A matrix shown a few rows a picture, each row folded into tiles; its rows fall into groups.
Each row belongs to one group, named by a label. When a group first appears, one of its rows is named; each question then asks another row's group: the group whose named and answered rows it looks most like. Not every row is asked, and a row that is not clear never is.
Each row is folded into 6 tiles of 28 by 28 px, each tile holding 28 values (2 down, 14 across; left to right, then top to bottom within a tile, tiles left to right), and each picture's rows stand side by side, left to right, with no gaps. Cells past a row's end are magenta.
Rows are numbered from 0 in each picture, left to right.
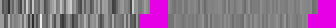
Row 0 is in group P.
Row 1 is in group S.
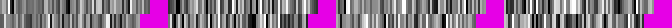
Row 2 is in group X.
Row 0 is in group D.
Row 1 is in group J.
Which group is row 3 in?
P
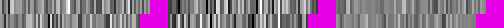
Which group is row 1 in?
J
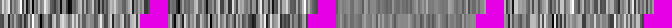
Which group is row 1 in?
J
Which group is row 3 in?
X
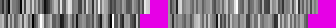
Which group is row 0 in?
P
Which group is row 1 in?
X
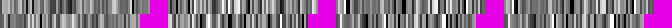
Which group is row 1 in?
P
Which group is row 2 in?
D
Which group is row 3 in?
D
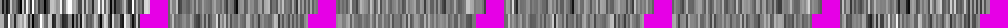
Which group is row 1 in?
D
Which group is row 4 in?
J
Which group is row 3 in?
D
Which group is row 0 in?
P
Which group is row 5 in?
D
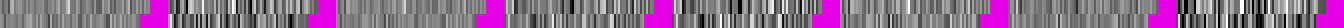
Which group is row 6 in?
D
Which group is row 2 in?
X
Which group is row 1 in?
J
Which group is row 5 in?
X
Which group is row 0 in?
X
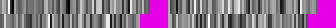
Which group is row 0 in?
D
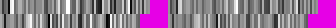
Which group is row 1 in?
X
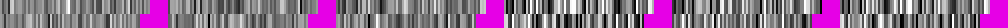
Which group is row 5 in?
P
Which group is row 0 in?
X
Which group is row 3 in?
P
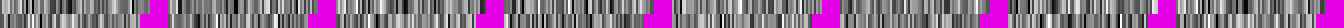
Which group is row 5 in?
J
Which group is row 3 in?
J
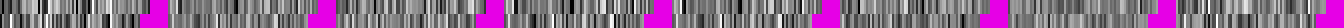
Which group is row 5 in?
J
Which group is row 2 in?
J
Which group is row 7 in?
P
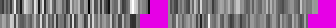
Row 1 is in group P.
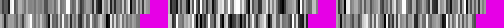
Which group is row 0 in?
X
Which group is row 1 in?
P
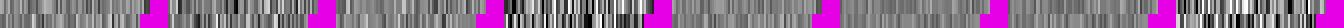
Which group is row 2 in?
X
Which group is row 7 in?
P
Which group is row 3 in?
J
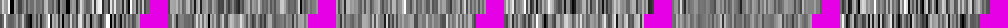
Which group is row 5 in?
J
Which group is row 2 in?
X
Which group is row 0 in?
D
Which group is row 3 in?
S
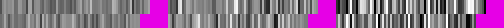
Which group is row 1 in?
X
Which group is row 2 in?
J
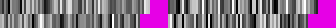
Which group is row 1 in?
J
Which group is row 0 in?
P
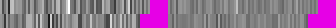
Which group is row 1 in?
X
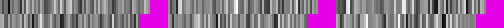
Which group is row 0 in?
P
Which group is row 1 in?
X
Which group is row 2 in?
X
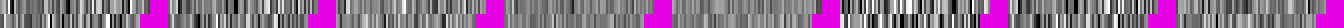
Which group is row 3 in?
D
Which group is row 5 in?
P
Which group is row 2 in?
X
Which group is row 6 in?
D
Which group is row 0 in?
D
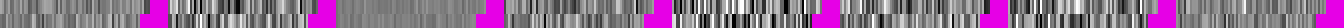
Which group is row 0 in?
S
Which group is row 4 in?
P
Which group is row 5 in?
S
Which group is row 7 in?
X
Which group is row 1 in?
S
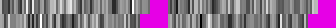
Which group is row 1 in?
P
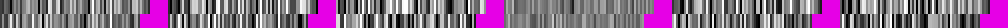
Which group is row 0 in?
J
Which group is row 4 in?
J
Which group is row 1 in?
J
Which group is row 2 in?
P
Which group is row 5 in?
J
